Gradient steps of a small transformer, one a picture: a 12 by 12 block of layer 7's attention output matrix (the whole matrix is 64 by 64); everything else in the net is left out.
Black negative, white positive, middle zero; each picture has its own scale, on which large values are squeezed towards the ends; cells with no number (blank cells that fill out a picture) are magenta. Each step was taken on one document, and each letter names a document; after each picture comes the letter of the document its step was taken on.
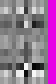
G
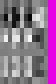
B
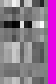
B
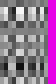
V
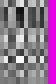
V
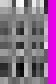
G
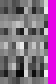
G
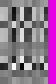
V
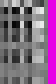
B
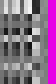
B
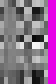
G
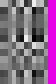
G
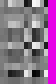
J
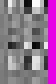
J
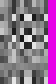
V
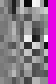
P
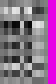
B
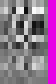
G
